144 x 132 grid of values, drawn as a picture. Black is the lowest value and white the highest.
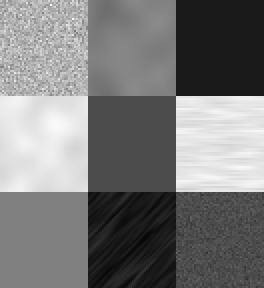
The table splits into 3 rows of 3 panels. Panel 1,1: high, fine-grained. Panel 1,2: middling, smooth, faint in contrast. Panel 1,3: very low, flat. Panel 2,1: very high, smooth, faint in contrast. Panel 2,2: low, flat. Panel 2,3: very high, streaked across, faint in contrast. Panel 3,1: middling, flat. Panel 3,2: very low, slanting up to the right, faint in contrast. Panel 3,3: low, fine-grained, faint in contrast.
